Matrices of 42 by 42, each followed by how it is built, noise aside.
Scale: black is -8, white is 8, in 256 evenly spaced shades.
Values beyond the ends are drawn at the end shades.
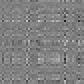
low rank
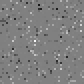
sparse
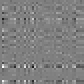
low rank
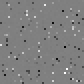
sparse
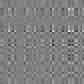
low rank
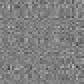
low rank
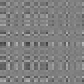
low rank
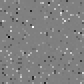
sparse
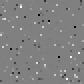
sparse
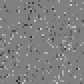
sparse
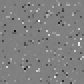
sparse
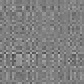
low rank
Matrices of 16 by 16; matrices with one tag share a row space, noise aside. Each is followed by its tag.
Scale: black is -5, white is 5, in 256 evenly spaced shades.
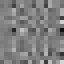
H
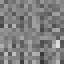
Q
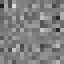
Q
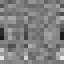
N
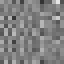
Q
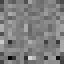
N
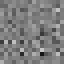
Q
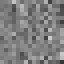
H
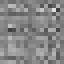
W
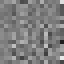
H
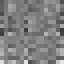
N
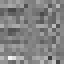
W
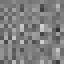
Q
